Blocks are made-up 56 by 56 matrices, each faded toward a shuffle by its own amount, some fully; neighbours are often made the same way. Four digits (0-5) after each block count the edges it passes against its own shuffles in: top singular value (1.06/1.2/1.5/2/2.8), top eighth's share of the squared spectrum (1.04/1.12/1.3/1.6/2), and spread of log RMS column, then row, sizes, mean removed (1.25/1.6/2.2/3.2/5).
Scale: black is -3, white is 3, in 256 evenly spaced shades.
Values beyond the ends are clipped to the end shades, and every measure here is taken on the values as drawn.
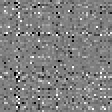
4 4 2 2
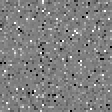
2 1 0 0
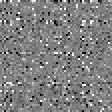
4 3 2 2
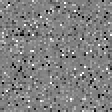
1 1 0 0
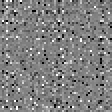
4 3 2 2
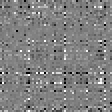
4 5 3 3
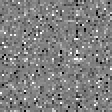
3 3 1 0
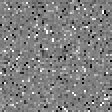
2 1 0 0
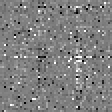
3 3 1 1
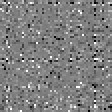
4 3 2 2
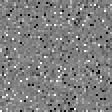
1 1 0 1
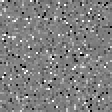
0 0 0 0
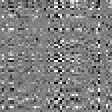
4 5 3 3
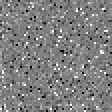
1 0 0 0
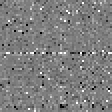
3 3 1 1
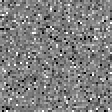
1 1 0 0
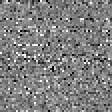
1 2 0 3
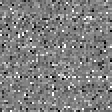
2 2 0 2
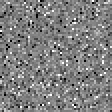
0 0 0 0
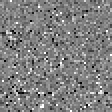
1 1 0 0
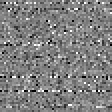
2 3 0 3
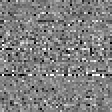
2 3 0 3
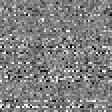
2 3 0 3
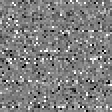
1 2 0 2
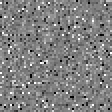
3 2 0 1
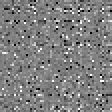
4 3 1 2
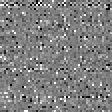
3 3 1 2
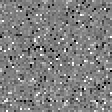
2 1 0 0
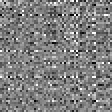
4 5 2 3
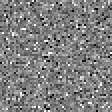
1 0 0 0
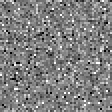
2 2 0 0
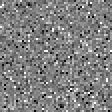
1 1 0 0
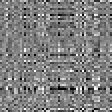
5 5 3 4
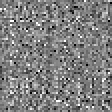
3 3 1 2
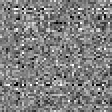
4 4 2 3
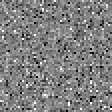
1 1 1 0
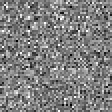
3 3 1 2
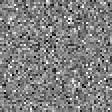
2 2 0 0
